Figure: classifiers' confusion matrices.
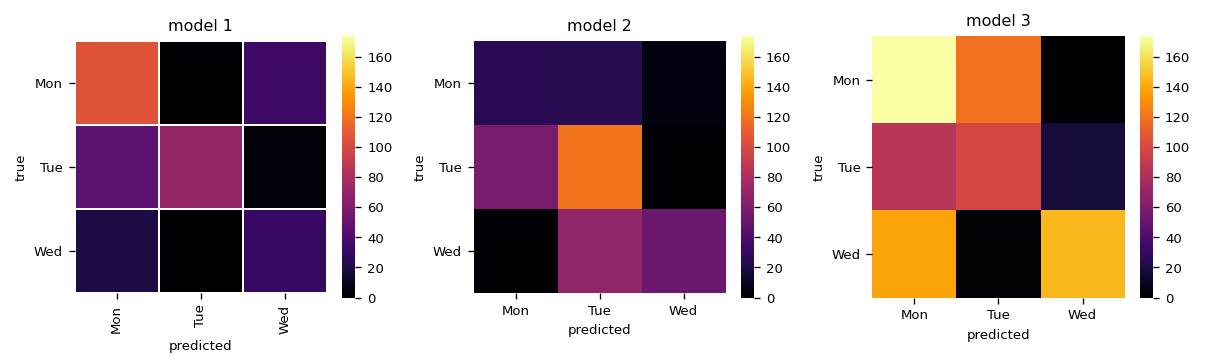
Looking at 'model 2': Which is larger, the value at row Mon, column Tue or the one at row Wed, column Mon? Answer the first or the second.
the first
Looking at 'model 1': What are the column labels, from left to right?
Mon, Tue, Wed
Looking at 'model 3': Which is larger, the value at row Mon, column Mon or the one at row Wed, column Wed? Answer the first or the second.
the first
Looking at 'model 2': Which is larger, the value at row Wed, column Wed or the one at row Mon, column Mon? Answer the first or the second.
the first
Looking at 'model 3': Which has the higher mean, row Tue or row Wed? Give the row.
Wed
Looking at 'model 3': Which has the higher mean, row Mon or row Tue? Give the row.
Mon
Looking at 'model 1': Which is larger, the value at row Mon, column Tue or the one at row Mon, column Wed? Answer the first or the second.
the second
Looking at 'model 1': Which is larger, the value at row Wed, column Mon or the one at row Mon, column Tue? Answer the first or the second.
the first
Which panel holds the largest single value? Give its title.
model 3
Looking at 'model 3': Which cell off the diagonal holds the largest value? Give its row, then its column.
Wed, Mon
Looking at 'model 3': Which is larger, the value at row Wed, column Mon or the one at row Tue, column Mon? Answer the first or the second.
the first
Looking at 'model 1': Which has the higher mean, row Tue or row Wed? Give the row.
Tue
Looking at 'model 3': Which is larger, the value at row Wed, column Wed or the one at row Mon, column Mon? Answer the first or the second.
the second
